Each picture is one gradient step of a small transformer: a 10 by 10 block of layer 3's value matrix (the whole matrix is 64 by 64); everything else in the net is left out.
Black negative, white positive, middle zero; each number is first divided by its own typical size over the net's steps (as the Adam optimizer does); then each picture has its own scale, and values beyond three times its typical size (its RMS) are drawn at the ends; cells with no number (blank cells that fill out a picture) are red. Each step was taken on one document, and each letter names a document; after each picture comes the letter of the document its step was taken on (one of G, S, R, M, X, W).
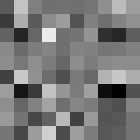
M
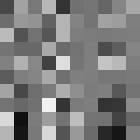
M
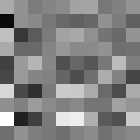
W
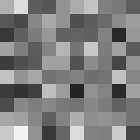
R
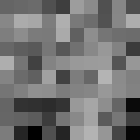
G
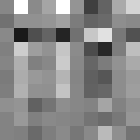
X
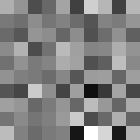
R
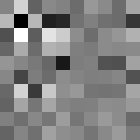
X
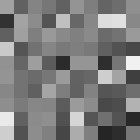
M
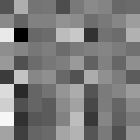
W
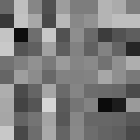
M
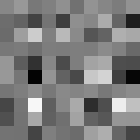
G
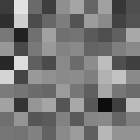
M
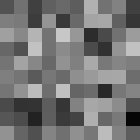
G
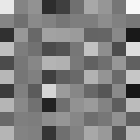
R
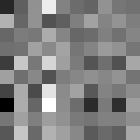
X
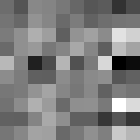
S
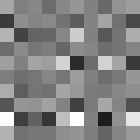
W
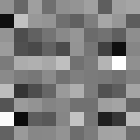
W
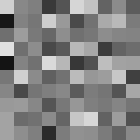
R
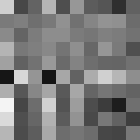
M
